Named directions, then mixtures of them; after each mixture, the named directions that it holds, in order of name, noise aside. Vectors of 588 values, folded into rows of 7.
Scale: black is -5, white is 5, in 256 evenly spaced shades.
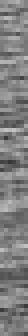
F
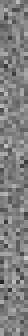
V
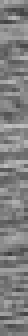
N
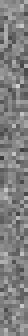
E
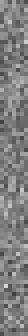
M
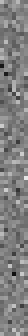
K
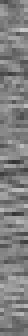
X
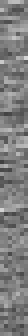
F, N, X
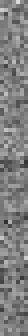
F, V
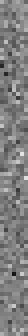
K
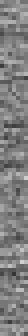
F, K, N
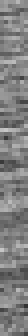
F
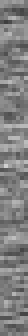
N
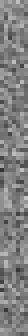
E, F, V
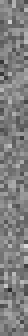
M, V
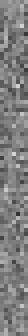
E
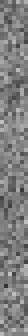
M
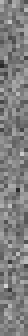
K, M, V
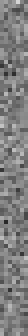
K, N, V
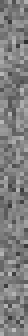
M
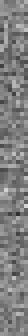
E, K, X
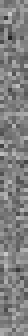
E, N, V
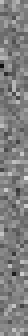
K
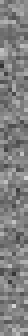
K, N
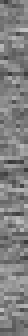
X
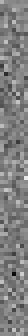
K, V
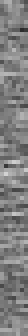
X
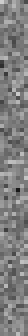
K, M, X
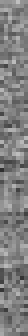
E, F, V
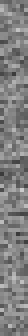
M, V, X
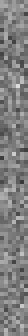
E, M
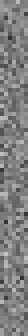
E, V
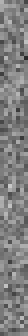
M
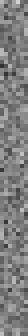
K, V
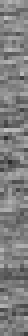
F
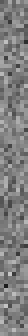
M
